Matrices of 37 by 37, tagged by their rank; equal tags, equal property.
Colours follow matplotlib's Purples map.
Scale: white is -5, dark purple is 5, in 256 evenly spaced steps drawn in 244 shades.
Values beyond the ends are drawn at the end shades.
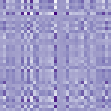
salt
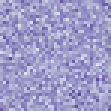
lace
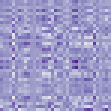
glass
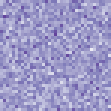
lace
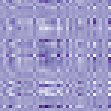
salt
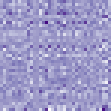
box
